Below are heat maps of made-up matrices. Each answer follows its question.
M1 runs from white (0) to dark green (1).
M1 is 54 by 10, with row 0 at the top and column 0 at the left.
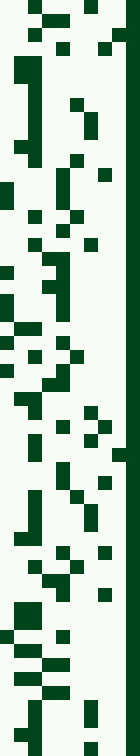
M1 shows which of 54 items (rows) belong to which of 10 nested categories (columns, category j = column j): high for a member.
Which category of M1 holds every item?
9
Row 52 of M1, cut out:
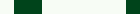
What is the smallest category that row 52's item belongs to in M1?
1
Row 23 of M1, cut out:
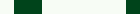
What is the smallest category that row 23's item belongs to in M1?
1
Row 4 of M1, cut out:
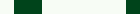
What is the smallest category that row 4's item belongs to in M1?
1
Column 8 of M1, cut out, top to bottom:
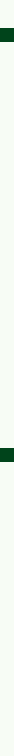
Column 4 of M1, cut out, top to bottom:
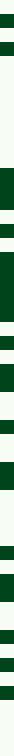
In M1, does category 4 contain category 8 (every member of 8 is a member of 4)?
no
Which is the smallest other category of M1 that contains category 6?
2
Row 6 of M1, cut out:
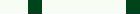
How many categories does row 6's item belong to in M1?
2
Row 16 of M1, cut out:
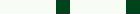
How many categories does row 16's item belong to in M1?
2
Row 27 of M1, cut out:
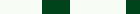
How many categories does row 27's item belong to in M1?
3
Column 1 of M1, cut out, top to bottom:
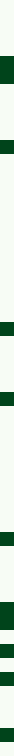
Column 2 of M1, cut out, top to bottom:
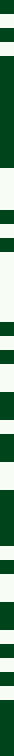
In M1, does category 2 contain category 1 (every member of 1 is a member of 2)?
yes
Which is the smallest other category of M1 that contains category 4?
9
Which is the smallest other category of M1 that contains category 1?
2
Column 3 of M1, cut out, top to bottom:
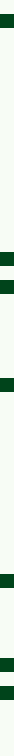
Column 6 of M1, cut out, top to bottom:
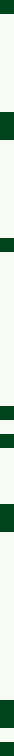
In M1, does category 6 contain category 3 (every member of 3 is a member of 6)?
no
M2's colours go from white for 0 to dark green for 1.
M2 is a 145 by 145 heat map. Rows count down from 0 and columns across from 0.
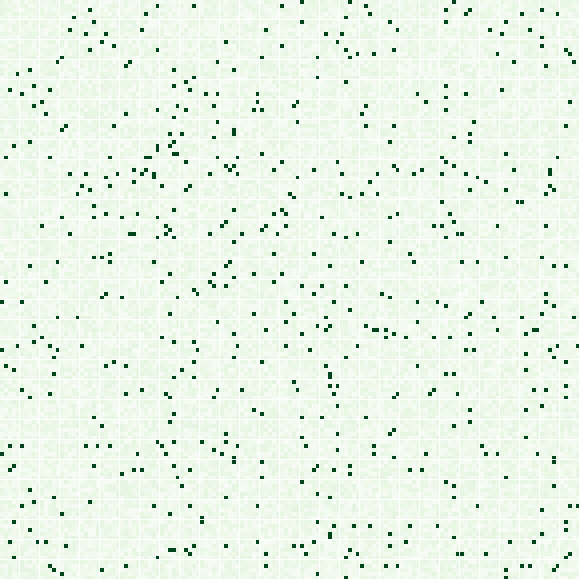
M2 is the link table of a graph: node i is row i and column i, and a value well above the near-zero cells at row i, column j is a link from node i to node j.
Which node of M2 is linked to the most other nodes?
node 43
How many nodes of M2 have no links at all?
6
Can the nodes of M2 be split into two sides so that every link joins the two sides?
yes
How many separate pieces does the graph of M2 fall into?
7
